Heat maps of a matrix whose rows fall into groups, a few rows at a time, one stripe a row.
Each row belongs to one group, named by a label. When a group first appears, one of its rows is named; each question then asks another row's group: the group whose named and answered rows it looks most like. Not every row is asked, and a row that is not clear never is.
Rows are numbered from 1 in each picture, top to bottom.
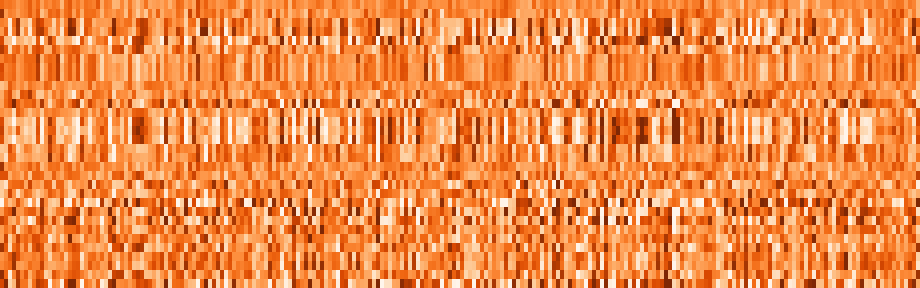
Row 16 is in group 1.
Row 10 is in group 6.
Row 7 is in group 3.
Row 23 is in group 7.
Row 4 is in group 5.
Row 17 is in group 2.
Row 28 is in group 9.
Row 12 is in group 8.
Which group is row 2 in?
3
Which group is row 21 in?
6
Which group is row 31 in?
9
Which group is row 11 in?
2
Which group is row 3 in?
5
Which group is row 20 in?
9
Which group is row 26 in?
8
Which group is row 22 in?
2
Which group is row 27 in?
5
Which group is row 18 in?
2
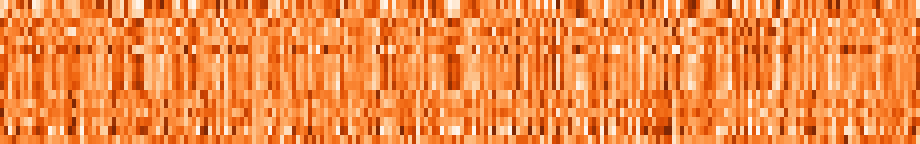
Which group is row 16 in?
8
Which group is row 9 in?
9
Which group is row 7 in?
9
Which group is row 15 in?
5
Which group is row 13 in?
3
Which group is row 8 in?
9
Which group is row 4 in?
2
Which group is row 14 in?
5
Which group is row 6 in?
8
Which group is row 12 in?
5
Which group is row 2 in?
6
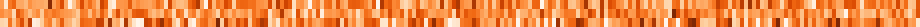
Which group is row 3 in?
6
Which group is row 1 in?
2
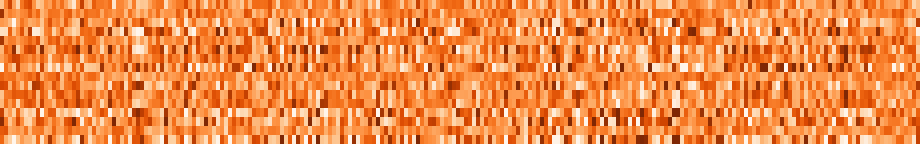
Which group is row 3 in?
1
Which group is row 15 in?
9
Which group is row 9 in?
3
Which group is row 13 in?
1
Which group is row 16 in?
1
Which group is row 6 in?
8
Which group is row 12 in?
8
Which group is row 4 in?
6
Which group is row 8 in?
7
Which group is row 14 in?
5
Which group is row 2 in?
3
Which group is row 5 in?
3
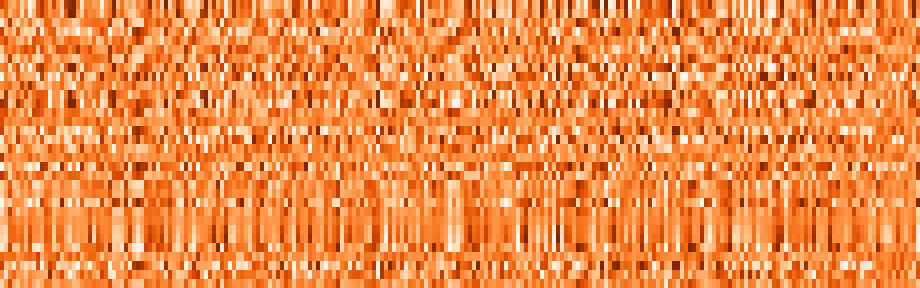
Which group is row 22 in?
6
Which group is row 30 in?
1
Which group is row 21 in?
6
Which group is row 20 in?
9
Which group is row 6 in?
8
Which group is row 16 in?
7
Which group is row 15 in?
1
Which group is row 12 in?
5
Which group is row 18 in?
3
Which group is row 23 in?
7
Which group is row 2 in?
5
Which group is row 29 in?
3
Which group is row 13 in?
9
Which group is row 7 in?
6
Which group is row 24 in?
6
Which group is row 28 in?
6
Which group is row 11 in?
5
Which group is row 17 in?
2
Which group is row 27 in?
6
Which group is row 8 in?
5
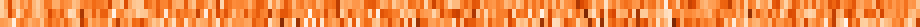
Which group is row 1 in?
6
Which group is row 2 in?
2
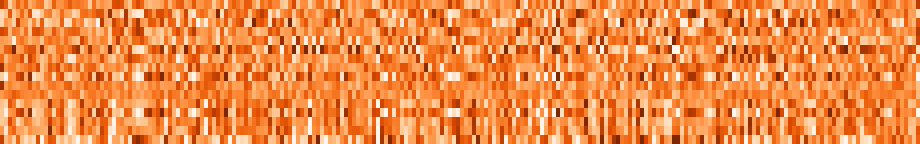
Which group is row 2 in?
6
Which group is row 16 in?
1
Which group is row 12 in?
2
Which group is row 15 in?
2
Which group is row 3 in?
7
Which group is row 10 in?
3
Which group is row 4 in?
9
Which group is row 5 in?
1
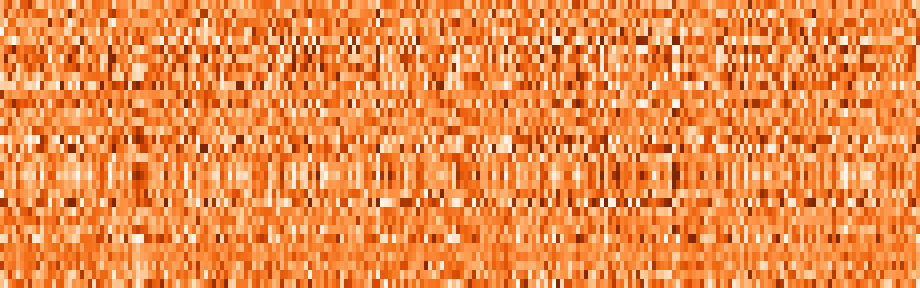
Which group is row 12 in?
8
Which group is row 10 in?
7
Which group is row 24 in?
2
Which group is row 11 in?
3
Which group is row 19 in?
1
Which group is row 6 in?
8
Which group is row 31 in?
2
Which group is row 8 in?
8
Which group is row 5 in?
1
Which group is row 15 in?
9
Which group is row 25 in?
3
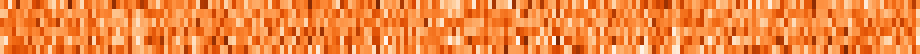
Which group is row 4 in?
8
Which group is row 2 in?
6
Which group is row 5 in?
6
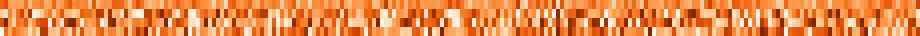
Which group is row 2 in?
6
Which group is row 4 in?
7
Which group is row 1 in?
9
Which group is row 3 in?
5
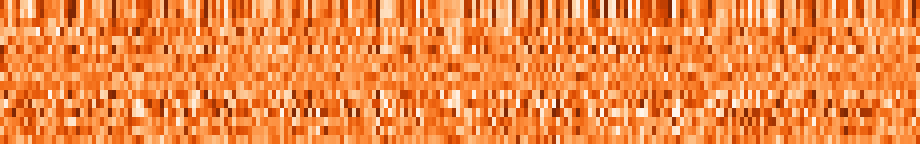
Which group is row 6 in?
5
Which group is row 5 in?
6
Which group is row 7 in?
3
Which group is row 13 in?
8
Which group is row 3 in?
5
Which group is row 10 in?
3
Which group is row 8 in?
9
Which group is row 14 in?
2
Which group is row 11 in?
5
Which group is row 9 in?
6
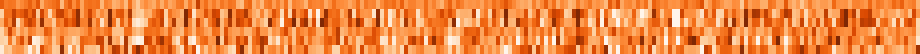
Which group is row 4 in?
6
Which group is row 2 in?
8
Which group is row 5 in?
6
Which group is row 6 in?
7
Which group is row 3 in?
8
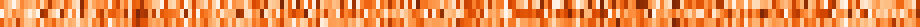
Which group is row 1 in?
1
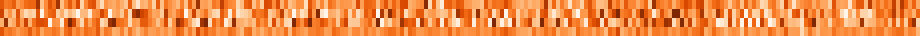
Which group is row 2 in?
1
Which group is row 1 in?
3
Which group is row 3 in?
5
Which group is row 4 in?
3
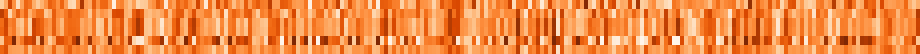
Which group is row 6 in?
9
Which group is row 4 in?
9
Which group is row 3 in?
9
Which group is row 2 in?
9
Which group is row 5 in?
8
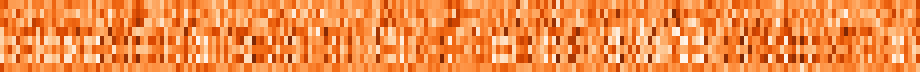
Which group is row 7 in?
7
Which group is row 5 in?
7
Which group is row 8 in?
3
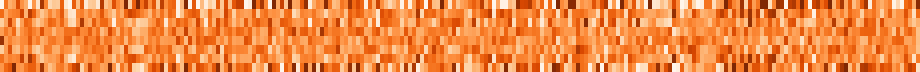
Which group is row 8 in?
8
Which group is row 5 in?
3
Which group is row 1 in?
7
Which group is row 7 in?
2
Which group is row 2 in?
2
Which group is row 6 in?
6
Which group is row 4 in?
8
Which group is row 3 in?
2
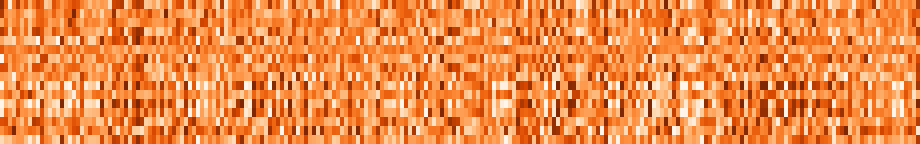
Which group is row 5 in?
7
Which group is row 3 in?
5
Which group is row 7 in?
7
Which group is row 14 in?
9
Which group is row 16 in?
7
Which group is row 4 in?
9
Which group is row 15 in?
8
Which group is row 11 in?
2
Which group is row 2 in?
5
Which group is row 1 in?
9
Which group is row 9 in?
1
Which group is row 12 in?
7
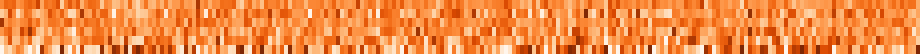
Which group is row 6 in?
7
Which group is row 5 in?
6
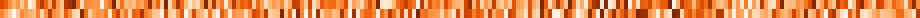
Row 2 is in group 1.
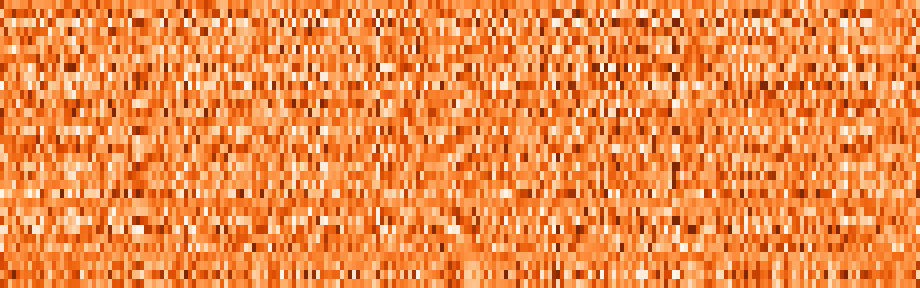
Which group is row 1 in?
3
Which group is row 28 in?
7
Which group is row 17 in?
8
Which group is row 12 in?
8
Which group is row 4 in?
5
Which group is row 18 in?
6
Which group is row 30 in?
9
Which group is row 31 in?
8
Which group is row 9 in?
1
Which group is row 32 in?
9
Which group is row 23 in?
8
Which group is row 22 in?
7
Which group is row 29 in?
3
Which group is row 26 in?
6
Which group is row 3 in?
1
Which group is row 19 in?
1
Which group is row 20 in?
2
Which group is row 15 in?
1
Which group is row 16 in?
3
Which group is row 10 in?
7
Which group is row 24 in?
2
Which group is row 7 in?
3
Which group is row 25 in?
1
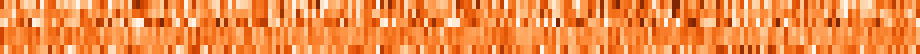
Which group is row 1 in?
1
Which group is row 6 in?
2
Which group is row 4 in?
3
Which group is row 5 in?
3
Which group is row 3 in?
6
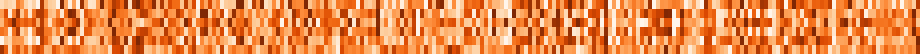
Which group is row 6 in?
9
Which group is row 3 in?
8
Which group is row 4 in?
5
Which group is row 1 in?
7
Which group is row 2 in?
5
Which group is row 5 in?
7
